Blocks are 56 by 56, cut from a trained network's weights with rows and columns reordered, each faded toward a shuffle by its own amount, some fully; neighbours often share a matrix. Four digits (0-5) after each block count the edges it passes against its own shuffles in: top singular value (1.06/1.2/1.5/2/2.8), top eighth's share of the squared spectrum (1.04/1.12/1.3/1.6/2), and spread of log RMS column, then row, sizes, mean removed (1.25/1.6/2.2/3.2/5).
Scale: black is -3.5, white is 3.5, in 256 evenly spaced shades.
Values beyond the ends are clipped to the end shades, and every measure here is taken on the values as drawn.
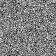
0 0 0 0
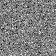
0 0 0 0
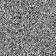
2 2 1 1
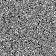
0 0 0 0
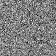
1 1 0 1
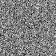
2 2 1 0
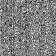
2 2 0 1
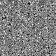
0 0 0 0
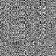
4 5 3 1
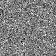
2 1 0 0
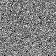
2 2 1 0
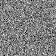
2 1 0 0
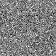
2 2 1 0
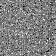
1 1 0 0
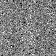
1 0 0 0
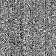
2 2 0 1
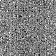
2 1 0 1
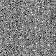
1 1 0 0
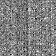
3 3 0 3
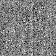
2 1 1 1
